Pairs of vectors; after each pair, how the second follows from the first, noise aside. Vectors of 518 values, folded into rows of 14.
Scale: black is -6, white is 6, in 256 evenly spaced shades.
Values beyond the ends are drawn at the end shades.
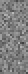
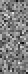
scaled up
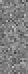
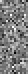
scaled up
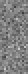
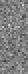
reversed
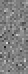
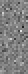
reversed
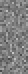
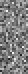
scaled up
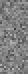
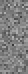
reversed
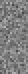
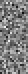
scaled up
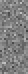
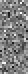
scaled up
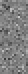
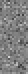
reversed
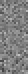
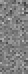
reversed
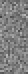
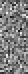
scaled up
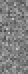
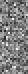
scaled up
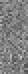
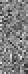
scaled up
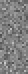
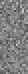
reversed
